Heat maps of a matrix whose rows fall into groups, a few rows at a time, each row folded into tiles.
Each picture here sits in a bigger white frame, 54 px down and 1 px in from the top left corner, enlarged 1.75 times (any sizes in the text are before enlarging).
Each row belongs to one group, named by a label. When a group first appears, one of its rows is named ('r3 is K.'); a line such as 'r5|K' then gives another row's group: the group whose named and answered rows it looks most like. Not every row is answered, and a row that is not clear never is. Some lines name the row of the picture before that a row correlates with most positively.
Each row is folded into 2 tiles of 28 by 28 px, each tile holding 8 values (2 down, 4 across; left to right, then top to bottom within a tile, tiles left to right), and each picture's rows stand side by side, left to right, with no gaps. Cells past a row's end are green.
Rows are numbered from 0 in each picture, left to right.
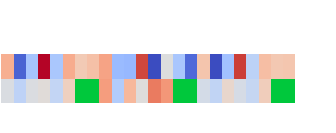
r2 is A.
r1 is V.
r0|A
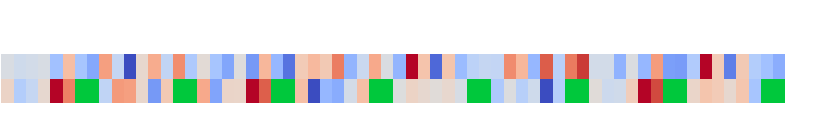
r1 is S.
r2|V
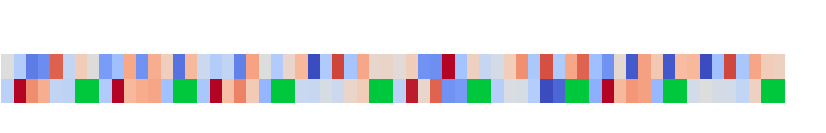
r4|S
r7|A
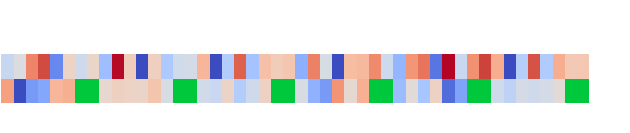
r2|A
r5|A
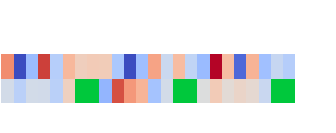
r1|S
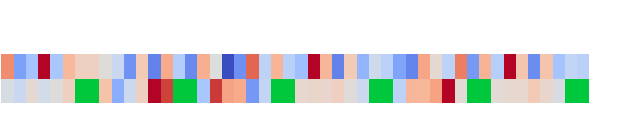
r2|S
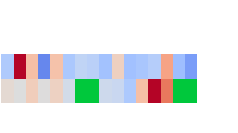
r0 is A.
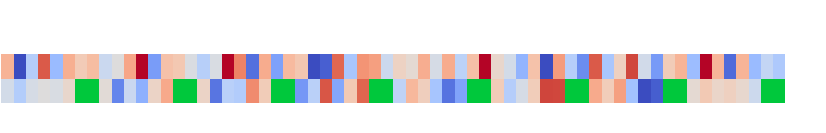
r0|A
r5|V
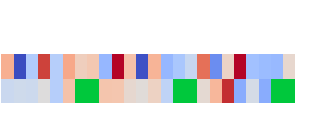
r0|A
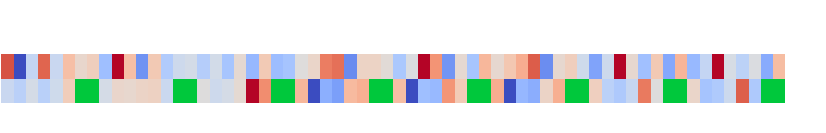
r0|A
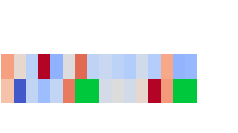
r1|V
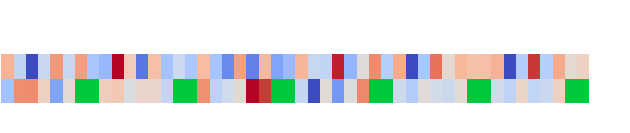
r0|S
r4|A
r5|A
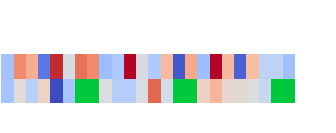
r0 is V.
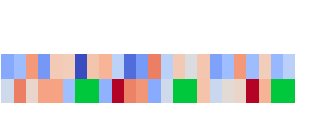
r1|S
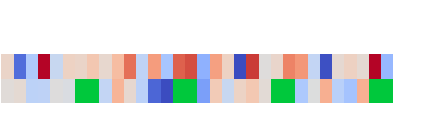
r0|A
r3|S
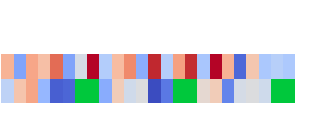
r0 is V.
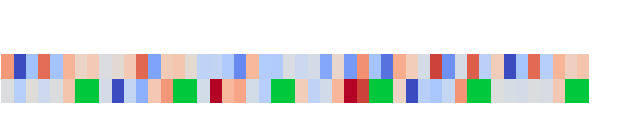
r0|A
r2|S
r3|V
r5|A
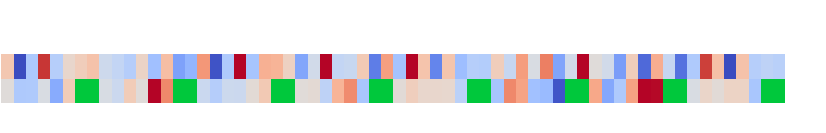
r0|A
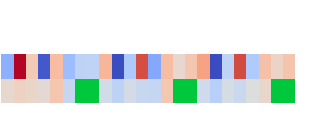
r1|A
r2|A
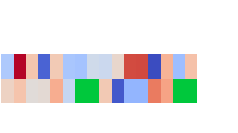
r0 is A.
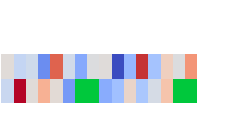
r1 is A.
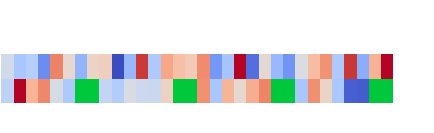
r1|A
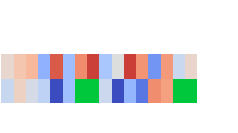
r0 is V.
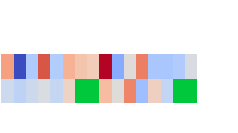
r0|A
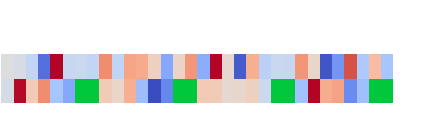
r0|S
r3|S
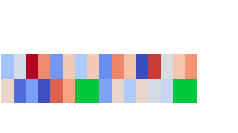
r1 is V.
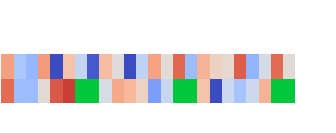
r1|S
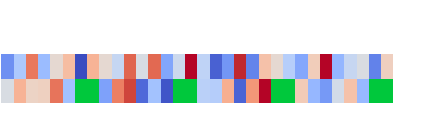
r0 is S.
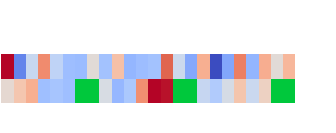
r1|V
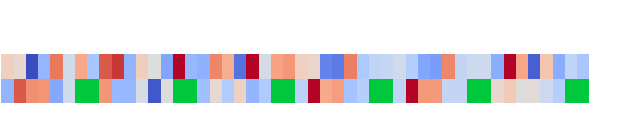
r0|S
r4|S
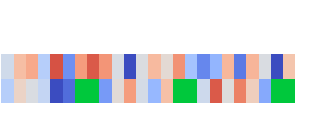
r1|S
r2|S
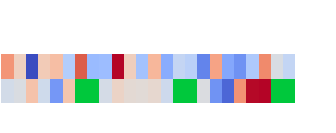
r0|S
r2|V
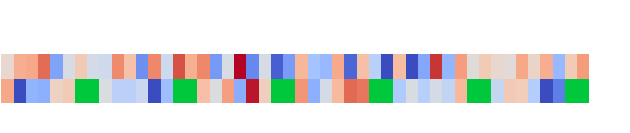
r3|V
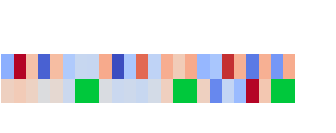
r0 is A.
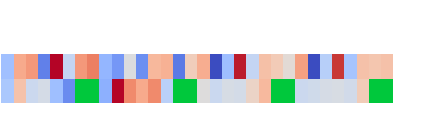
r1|S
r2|A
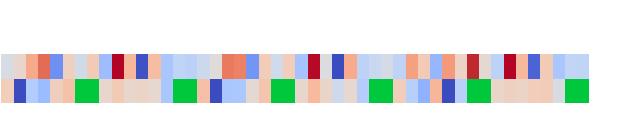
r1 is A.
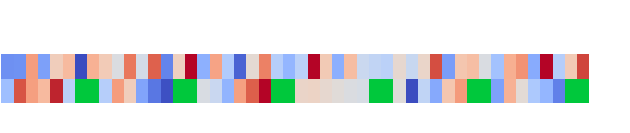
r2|V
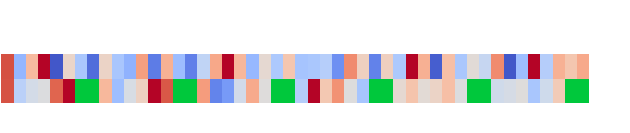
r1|V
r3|S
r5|A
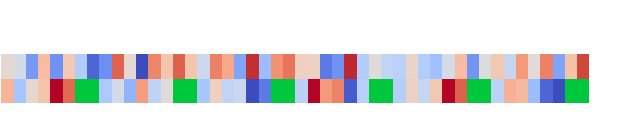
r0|V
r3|S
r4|V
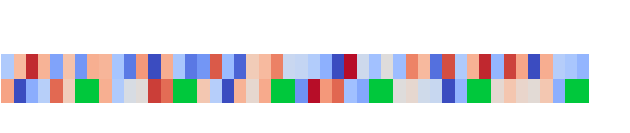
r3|S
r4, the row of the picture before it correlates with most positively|2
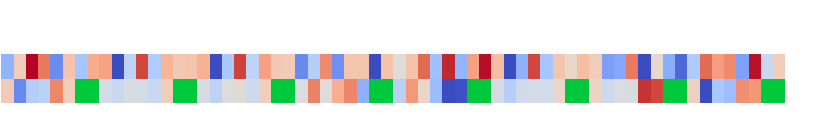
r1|A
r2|A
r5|A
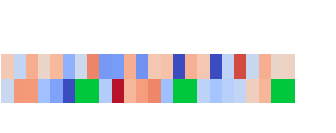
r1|S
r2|A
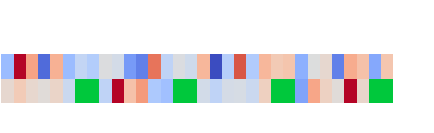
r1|S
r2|A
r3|V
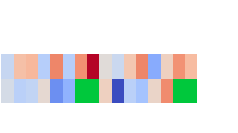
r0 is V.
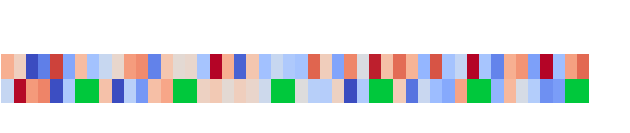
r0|S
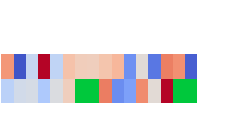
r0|A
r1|V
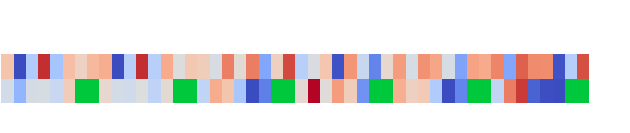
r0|A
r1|A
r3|S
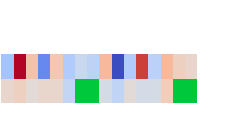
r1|A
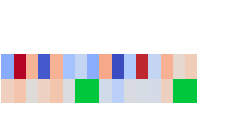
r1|A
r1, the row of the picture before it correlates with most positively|1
